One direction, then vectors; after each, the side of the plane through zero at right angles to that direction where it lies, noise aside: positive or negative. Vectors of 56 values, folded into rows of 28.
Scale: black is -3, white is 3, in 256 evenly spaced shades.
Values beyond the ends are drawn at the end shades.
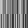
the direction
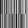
negative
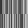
negative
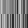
positive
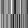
positive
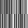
negative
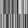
positive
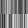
negative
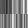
negative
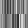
positive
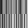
negative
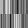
positive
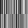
negative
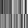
negative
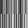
negative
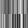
positive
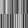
positive
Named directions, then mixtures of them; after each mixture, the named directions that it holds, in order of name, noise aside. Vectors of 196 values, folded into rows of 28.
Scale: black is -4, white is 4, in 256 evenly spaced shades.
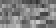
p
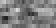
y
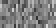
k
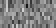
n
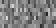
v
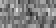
v, y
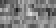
v, y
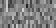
n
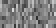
k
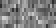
k, y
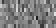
k, v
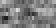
y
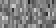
k, v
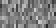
k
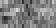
n, y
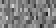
v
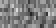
v, y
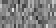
k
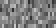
k, v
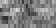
n, y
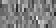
k, v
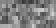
p, y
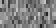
n, v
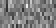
n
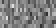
v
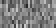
k, n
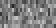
p, v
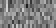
n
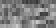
p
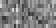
k, y
